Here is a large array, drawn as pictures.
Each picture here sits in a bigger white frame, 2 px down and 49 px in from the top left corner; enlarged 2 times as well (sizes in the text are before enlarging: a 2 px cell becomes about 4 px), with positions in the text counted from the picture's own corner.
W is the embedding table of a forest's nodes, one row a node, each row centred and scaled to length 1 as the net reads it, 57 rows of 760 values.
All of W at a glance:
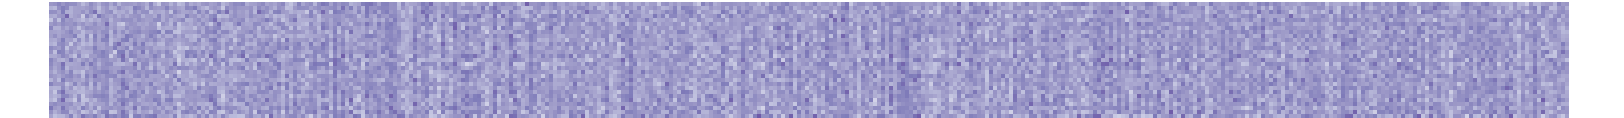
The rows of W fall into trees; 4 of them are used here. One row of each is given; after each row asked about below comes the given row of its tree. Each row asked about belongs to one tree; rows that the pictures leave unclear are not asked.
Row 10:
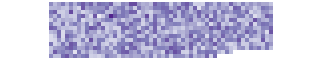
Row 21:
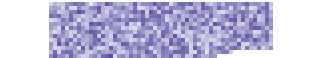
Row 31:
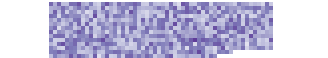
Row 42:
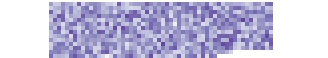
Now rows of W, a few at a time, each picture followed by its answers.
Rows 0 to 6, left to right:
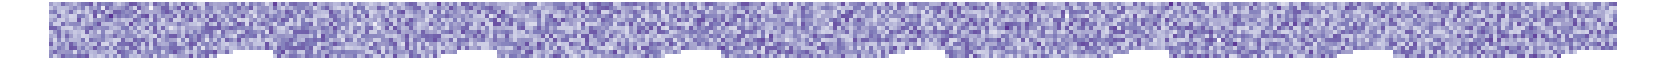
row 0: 10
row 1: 31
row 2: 21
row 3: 31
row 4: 31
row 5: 31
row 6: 10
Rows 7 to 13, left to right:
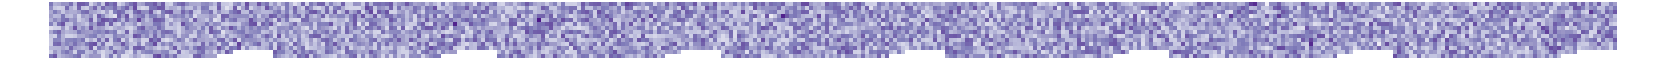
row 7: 21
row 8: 42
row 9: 21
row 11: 31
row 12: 10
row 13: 42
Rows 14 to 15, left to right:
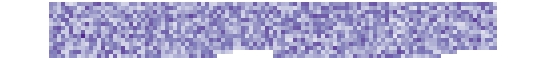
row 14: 42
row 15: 21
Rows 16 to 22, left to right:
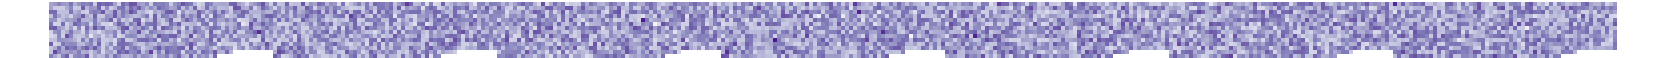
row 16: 10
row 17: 42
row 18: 21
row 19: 42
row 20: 31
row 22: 31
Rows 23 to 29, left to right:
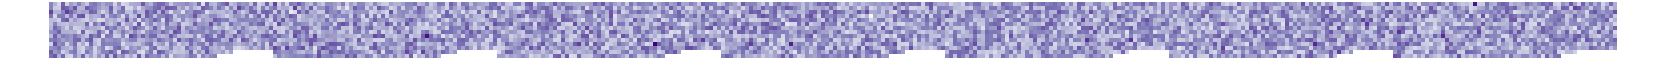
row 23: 42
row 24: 31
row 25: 21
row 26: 21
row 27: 21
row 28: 42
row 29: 42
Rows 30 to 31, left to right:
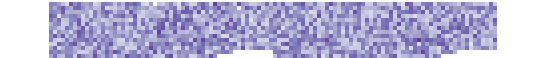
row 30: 31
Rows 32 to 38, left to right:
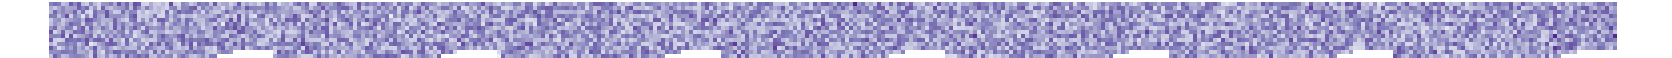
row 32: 31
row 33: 21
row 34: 21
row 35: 42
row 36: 10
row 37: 42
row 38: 42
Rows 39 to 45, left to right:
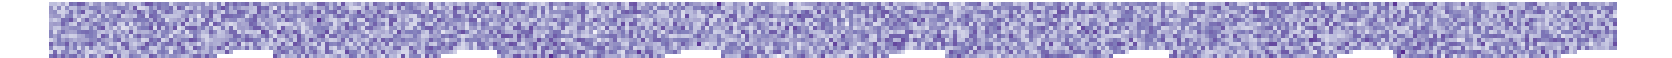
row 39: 21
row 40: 42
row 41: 31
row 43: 21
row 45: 31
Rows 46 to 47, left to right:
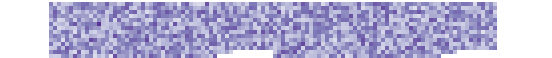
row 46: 10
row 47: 21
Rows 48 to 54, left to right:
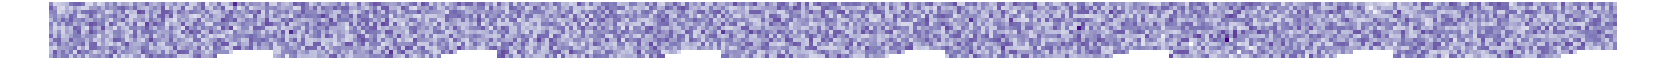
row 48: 21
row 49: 21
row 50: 42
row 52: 31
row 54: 21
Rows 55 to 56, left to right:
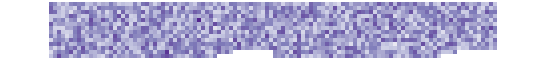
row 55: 21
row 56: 42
